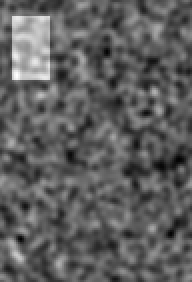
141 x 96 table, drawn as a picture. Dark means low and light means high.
Ninth with the highest average: top left. Odd patch: higher, in the top left. Average level on the scale: 40%. Ninth with the lowest average: middle right. Mirror symmetry: none. Stripes: none. Grain: blotchy.
